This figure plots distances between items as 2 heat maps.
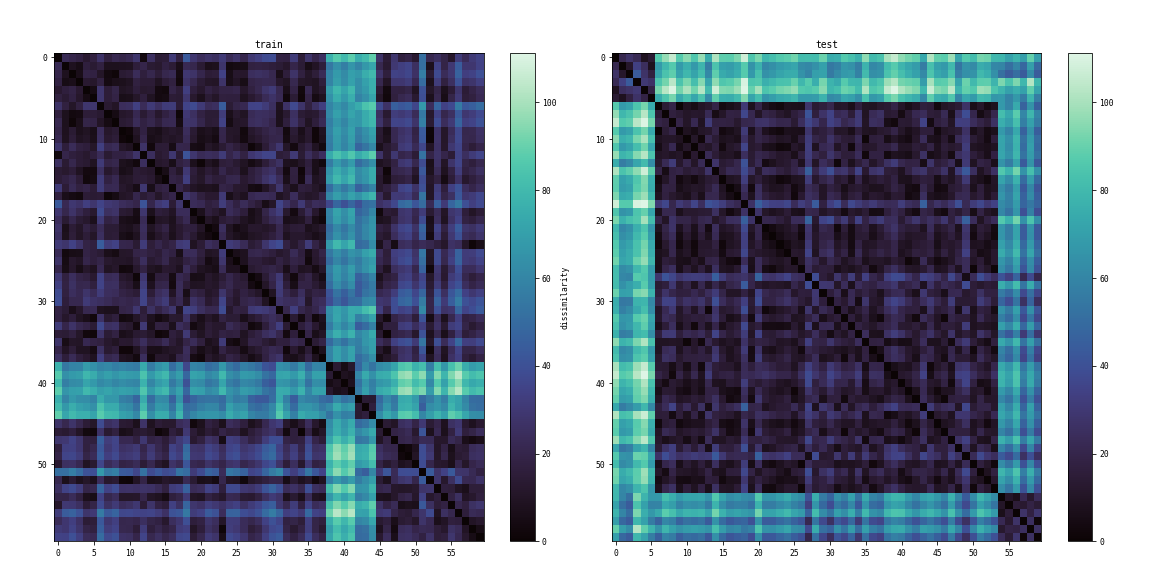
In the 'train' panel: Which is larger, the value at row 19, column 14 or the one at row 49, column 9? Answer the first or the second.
the second
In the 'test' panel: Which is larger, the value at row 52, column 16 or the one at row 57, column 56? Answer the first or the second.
the second
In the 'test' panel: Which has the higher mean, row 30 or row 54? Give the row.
54
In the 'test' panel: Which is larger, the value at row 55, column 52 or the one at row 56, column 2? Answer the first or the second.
the first
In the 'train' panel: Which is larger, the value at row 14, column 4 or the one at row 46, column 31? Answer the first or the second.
the second
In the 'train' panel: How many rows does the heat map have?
60
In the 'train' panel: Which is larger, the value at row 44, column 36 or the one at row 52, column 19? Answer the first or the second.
the first
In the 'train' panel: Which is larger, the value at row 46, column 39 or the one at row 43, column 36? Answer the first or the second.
the first
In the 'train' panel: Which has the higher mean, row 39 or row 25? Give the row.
39
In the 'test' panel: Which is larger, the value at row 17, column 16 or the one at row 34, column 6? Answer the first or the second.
the second
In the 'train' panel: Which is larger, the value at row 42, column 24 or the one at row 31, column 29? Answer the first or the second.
the first
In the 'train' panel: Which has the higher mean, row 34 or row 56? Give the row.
56
